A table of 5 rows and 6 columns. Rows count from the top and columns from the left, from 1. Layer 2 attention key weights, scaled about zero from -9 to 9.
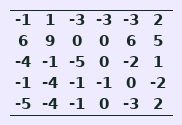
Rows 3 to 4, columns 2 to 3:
-1 -5 / -4 -1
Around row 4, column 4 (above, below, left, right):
0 0 -1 0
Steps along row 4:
down up same up down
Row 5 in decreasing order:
2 0 -1 -3 -4 -5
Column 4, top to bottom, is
-3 0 0 -1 0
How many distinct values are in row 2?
4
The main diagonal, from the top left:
-1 9 -5 -1 -3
